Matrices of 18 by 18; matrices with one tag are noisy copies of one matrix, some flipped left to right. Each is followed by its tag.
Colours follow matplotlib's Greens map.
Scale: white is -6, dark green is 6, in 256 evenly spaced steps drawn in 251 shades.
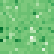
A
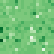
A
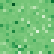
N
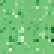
A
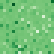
N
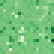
A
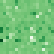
A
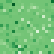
N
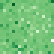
N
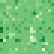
A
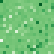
N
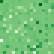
N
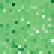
N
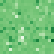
A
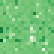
A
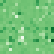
A
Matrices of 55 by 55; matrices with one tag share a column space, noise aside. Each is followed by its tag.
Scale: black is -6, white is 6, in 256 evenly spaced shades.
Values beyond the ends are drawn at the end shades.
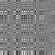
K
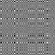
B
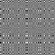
B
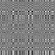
K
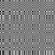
K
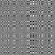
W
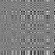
K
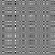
W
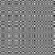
W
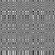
K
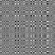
W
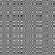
W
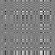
K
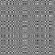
W
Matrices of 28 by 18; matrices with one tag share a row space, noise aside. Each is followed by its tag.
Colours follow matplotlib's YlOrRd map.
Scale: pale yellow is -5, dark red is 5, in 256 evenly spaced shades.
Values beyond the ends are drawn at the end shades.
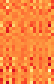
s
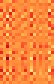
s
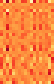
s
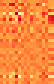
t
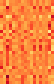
s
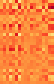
t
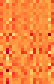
s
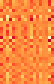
s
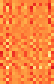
s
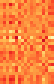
t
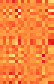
t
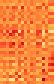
t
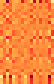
s
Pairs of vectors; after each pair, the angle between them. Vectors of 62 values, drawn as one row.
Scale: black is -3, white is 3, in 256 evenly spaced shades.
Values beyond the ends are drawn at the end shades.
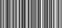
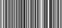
partly aligned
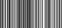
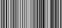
nearly opposite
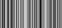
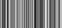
partly aligned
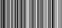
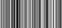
orthogonal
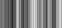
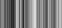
nearly parallel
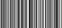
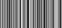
nearly opposite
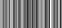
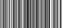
nearly parallel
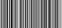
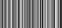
partly opposed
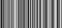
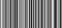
nearly opposite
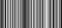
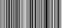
nearly opposite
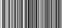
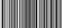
partly aligned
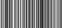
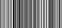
partly opposed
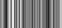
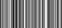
orthogonal
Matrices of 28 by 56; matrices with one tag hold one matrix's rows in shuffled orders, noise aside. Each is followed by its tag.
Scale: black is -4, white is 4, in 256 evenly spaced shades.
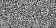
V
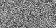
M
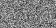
M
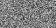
M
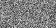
V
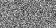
M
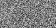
M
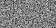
V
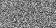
M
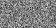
V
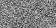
M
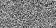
M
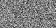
M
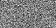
M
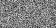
V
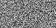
M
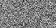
M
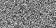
M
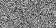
M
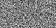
M
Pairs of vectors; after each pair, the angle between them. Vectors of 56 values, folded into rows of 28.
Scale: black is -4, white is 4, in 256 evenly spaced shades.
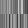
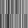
orthogonal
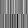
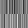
nearly opposite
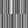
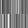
orthogonal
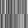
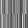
orthogonal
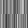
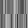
nearly opposite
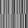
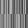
nearly parallel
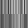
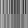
nearly opposite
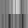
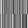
orthogonal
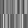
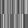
nearly parallel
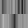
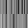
partly aligned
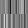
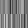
nearly parallel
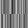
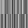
partly aligned
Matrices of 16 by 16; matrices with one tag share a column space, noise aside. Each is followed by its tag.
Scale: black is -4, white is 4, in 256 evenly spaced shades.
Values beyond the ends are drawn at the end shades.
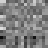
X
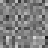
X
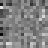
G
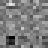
X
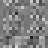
X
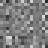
X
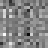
G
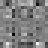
G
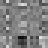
X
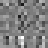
X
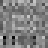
X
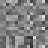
X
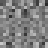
G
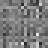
G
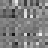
G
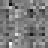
G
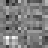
X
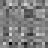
G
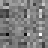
G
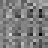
G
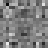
G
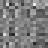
G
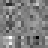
X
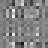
G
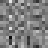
X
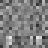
X
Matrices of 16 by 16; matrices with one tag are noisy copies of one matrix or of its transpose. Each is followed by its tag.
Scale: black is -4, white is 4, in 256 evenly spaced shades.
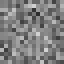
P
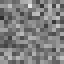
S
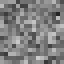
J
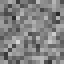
J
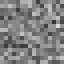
S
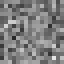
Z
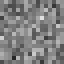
J
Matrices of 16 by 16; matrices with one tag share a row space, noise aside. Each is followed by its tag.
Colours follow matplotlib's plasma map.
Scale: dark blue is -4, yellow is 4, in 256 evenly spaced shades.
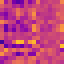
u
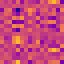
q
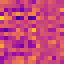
u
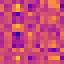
q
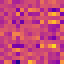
q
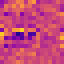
u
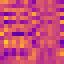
u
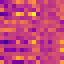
u
